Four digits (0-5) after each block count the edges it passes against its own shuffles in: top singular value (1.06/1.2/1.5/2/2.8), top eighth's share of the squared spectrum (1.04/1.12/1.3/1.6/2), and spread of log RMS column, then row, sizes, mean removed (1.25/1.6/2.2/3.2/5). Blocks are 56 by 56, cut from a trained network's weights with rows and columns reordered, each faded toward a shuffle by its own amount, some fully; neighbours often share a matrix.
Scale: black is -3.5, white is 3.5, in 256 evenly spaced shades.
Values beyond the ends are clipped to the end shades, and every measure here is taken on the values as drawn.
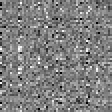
3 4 3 1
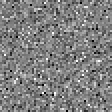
0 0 0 0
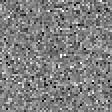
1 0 0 0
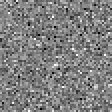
0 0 0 0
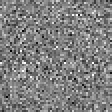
2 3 1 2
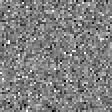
0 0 0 0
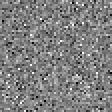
0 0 0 0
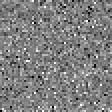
0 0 0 0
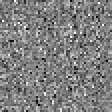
2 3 2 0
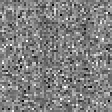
2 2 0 1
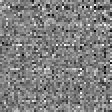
3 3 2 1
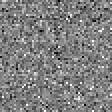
0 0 0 0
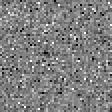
0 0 0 0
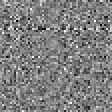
3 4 2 2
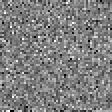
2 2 0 1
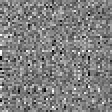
3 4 3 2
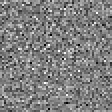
2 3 1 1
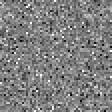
1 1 0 0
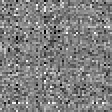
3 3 2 1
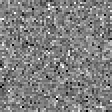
1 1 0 0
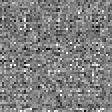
3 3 2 1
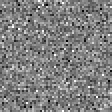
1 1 0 0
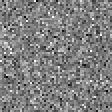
1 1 0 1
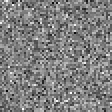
1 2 0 0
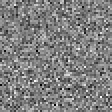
2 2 0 1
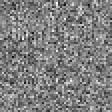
3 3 1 1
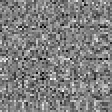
3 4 1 2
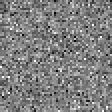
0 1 0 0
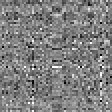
3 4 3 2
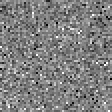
1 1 0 0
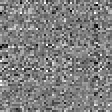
3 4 2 3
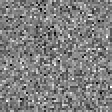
2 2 2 0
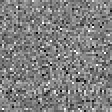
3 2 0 1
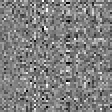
3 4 3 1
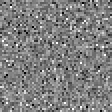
1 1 0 0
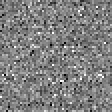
2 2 1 1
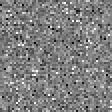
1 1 0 0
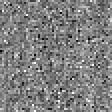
1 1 0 0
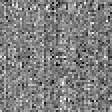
3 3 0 2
